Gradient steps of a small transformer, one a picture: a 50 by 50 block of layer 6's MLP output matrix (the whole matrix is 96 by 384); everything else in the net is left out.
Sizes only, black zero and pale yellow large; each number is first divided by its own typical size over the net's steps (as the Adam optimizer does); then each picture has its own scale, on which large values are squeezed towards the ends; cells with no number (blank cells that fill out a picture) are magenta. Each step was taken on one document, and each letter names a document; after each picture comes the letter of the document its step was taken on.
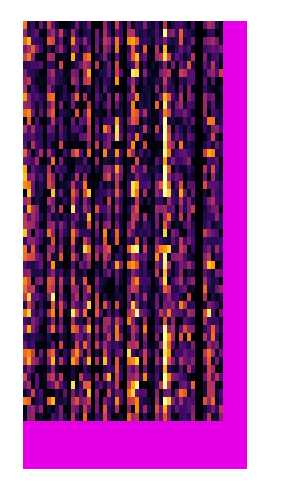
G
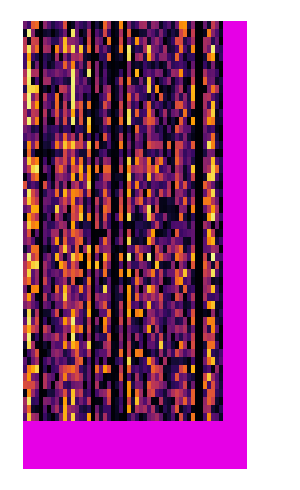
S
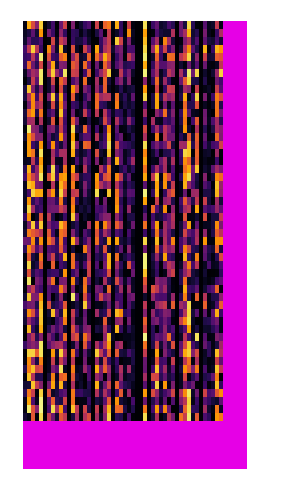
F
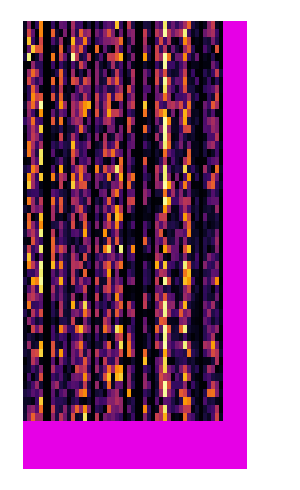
F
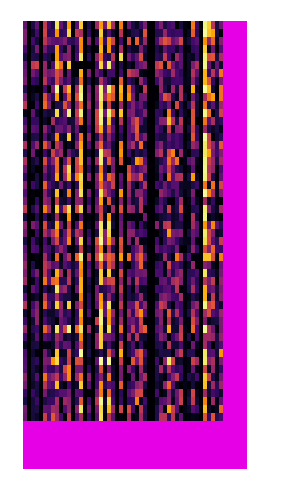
S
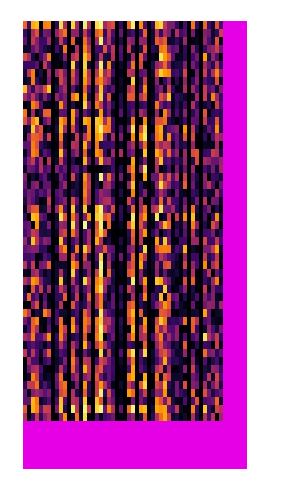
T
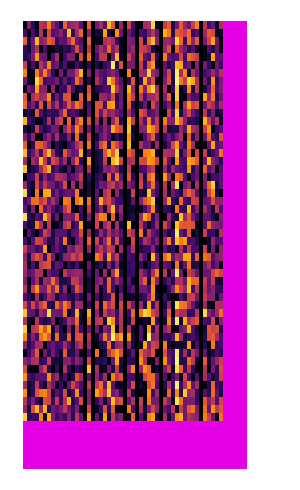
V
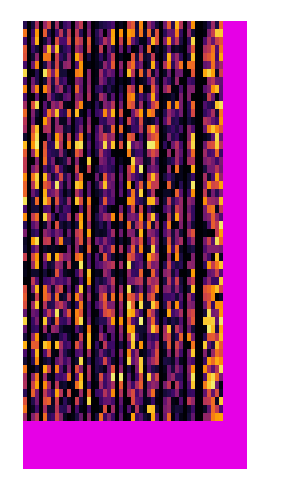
V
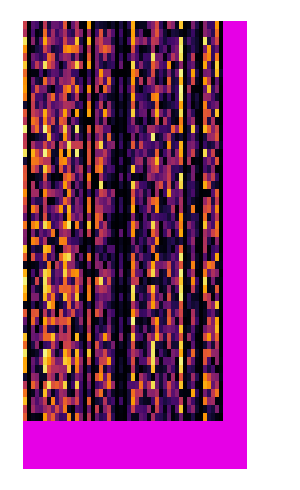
V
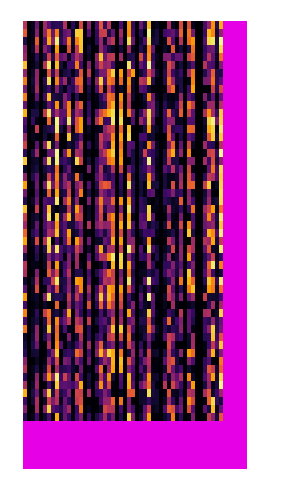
V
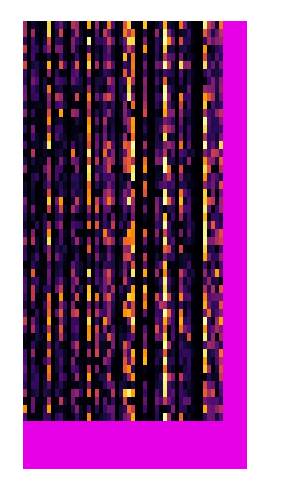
G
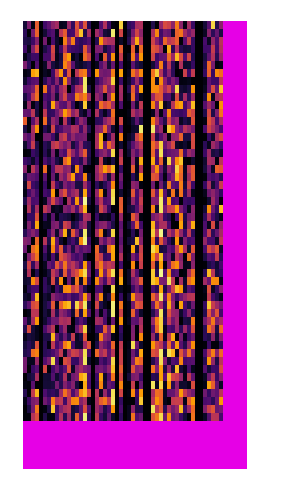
S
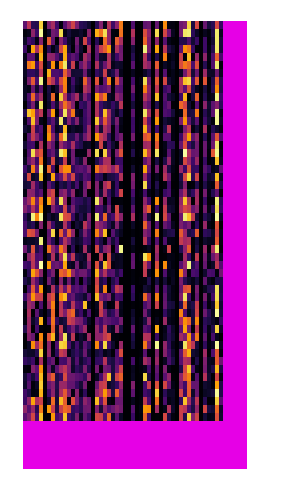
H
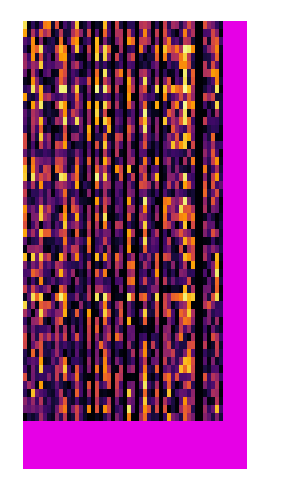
T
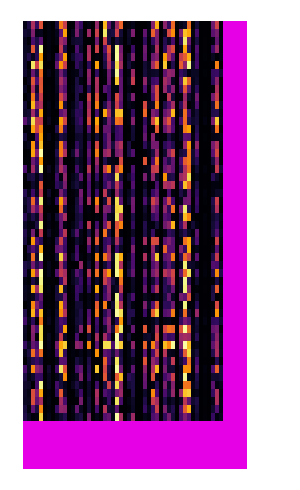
F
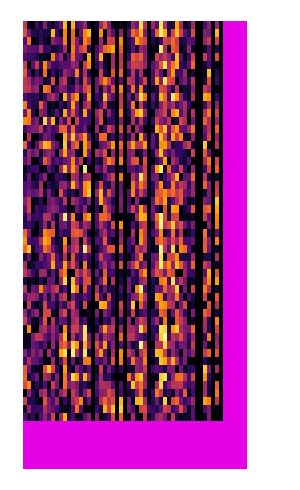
T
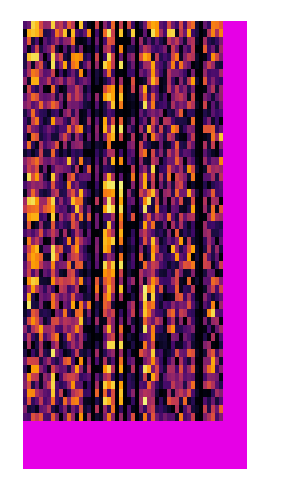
T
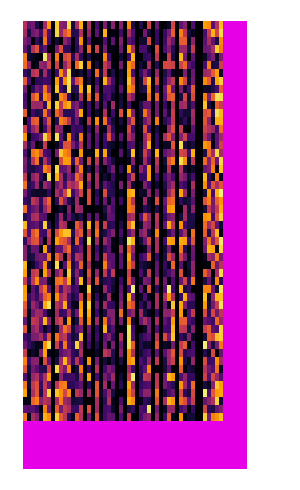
T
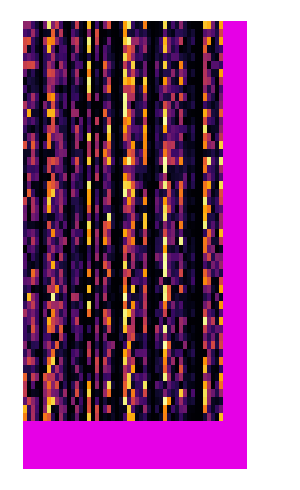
G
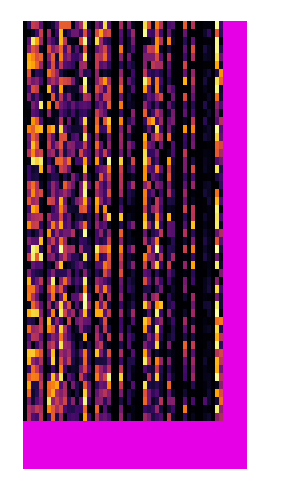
H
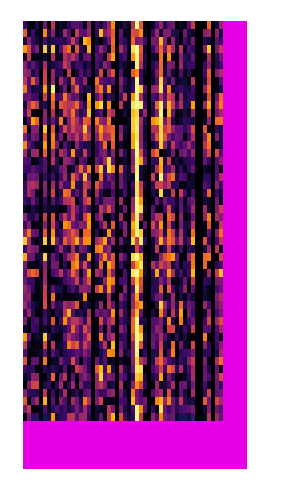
S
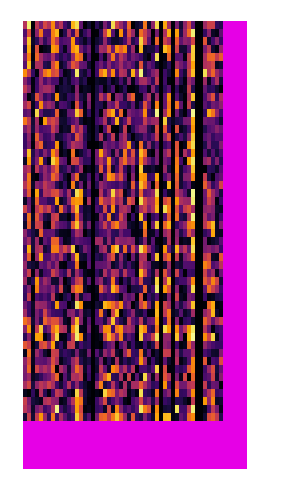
T
